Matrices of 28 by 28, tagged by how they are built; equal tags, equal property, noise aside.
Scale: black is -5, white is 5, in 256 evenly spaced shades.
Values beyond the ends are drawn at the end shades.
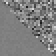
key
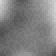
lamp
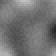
lamp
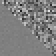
key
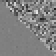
key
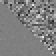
key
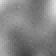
lamp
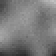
lamp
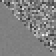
key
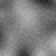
lamp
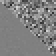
key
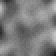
lamp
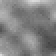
lamp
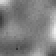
lamp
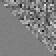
key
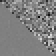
key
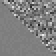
key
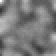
lamp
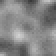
lamp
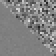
key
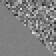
key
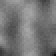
lamp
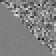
key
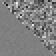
key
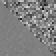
key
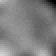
lamp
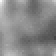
lamp
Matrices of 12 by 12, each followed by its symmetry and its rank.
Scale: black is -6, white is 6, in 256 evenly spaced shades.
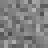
antisymmetric, full rank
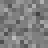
antisymmetric, full rank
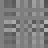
neither, rank one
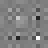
symmetric, rank two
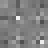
symmetric, rank two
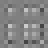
symmetric, rank one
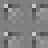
symmetric, rank two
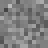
antisymmetric, full rank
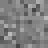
antisymmetric, full rank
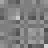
symmetric, rank two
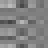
neither, rank one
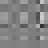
neither, rank one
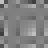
symmetric, rank one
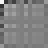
symmetric, rank one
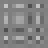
symmetric, rank one
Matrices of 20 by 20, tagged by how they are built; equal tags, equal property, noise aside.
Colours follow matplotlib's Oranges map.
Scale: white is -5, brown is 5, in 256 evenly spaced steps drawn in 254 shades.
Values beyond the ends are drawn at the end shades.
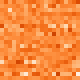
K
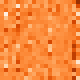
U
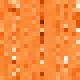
U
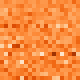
K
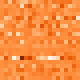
K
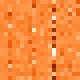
U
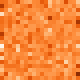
U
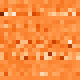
K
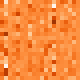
U
